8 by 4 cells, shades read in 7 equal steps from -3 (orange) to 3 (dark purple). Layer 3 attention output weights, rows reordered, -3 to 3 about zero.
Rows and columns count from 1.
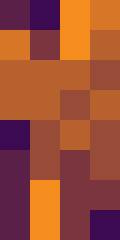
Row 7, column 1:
2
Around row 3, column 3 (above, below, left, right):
-3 0 -1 0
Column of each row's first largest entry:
2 2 4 3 1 1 1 4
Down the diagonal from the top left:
2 1 -1 -1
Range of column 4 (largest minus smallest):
5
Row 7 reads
2 -3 1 1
